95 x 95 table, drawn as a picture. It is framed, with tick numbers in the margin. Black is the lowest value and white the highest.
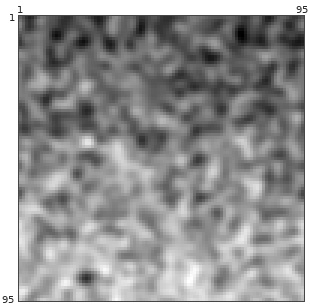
There are no regular stripes. Values rise toward the bottom. The ninth with the lowest average is the top right. The texture is blotchy.
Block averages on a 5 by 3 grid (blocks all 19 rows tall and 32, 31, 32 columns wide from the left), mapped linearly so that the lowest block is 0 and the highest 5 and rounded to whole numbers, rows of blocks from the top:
010 / 111 / 333 / 333 / 554
